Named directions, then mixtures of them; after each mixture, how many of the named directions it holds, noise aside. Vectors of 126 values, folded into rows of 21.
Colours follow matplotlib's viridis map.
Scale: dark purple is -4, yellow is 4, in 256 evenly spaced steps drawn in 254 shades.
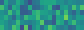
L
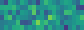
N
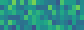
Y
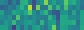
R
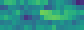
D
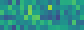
three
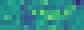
three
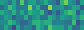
three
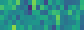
one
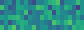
one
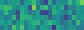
three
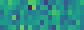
two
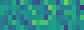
three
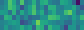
three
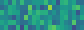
three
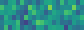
three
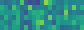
three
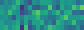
two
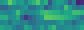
one
